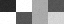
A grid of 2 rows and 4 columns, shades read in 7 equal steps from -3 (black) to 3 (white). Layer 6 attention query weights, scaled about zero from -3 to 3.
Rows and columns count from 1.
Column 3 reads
1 1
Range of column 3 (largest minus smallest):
0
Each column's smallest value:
-2 -1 1 -1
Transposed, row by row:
-2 3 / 3 -1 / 1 1 / -1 2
